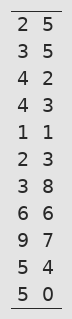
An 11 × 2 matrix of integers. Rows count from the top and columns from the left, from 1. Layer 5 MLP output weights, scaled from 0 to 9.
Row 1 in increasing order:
2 5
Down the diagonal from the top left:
2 5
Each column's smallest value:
1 0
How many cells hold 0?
1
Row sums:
7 8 6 7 2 5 11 12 16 9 5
